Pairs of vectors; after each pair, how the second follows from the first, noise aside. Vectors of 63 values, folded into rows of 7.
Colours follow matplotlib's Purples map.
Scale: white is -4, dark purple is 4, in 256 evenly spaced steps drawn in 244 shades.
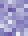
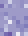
partly zeroed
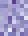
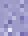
partly zeroed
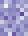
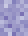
shrunk
